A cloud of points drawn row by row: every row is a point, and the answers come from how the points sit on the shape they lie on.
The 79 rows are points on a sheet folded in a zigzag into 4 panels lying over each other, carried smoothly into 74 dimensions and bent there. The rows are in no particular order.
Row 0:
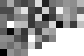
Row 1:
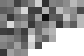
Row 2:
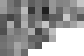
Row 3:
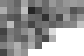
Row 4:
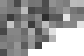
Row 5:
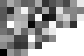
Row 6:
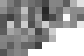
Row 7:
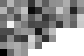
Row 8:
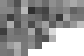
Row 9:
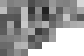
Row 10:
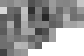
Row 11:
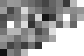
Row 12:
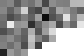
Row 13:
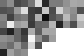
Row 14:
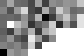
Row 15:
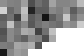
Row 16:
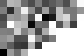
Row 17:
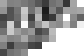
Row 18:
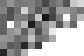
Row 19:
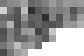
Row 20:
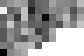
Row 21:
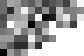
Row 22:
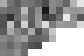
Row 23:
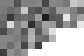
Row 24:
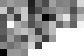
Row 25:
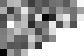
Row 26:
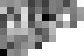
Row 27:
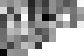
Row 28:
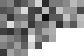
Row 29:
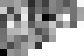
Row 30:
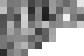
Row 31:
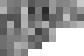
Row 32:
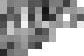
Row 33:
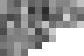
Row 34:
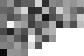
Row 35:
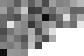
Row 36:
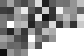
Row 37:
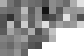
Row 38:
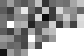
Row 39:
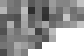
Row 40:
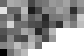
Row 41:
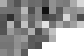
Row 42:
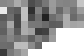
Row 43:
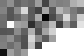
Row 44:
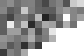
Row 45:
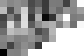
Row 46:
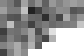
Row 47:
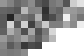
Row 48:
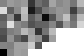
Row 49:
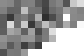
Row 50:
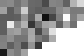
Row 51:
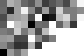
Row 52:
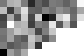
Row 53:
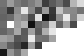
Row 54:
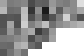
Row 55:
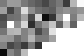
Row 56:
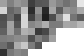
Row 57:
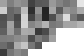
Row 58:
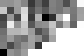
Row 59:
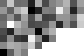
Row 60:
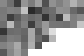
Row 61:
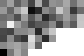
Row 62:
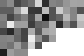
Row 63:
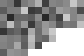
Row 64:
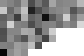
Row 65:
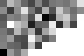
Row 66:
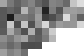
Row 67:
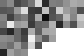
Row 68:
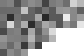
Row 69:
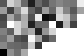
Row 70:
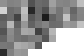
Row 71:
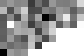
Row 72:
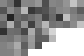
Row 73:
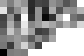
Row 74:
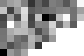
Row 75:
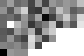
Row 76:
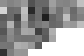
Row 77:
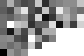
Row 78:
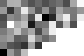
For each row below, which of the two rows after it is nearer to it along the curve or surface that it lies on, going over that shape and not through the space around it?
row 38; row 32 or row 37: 37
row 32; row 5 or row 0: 5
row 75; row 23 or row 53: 23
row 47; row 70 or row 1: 70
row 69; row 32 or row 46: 32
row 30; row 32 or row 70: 70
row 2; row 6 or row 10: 10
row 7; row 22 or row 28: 28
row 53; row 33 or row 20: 33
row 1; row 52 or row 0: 0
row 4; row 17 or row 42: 42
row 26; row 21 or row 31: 21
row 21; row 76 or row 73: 73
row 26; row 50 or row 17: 17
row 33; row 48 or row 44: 48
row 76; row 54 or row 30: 54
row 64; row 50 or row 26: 50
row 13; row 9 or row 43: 43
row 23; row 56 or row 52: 56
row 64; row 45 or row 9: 9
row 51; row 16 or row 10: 16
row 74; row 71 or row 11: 11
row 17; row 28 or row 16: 16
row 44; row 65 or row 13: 65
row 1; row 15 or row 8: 8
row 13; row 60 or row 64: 60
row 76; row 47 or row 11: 47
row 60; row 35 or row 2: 35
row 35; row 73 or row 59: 59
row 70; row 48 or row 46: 48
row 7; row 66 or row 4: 4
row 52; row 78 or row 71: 78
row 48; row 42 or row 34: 42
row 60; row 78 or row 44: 44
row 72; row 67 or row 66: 67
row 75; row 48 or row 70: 48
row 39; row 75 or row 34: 75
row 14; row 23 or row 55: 23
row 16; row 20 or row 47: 47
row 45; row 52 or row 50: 52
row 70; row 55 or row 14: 14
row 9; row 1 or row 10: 10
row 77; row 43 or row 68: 43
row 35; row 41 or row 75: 75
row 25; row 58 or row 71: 58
